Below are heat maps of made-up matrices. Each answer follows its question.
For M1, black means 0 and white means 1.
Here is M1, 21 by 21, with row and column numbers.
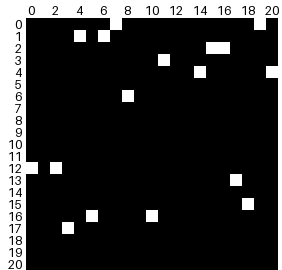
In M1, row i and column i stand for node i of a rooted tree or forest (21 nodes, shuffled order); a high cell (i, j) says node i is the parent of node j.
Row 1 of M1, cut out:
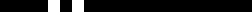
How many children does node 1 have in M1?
2
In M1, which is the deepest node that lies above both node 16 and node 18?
2
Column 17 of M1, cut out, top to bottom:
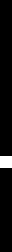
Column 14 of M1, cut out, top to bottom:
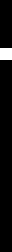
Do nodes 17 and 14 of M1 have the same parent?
no
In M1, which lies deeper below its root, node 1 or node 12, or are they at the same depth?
the same depth
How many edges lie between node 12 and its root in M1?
0
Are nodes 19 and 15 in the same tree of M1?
yes
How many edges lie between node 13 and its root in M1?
0
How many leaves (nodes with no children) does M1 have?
10
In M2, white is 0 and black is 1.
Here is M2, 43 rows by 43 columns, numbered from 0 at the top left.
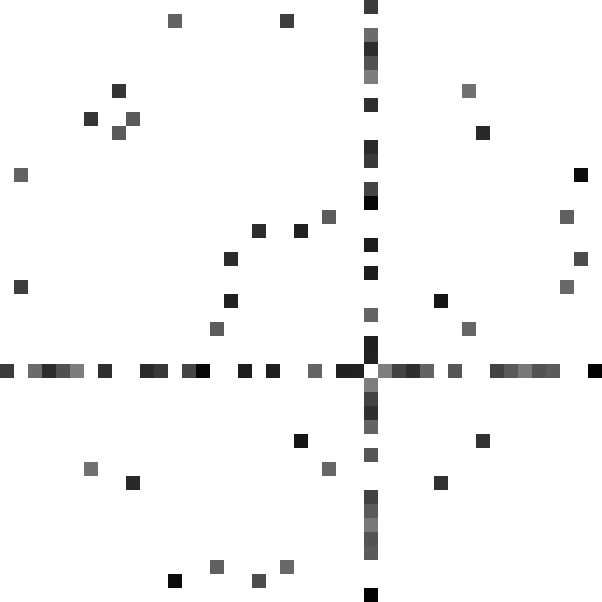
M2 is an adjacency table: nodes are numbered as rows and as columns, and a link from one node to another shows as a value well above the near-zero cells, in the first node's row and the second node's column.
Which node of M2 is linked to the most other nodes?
node 26
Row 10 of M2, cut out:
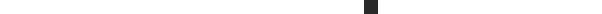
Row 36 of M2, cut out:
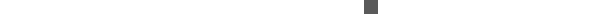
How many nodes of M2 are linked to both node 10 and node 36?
1
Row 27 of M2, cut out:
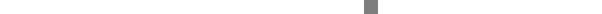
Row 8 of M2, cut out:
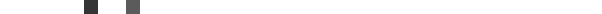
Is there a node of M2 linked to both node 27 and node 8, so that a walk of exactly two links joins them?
no
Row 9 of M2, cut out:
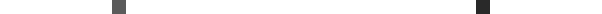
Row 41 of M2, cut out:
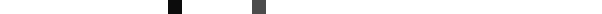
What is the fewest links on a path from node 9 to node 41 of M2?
6
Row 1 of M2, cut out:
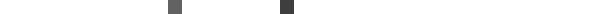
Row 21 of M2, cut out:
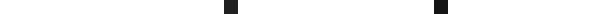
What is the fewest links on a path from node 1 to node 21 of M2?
5
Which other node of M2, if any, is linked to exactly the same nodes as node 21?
none
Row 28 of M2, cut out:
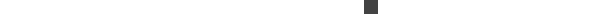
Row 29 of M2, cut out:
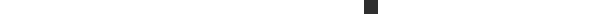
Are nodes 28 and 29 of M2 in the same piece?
yes
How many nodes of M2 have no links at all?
0
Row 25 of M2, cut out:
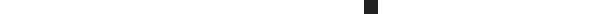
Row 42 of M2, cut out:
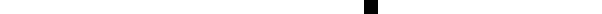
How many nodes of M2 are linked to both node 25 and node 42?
1
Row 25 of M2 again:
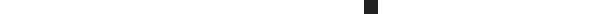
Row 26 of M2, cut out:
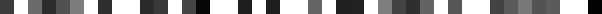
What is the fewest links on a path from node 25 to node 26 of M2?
1
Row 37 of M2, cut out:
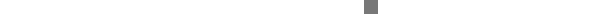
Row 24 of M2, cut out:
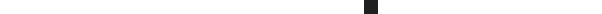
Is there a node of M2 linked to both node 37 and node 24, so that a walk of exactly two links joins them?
yes
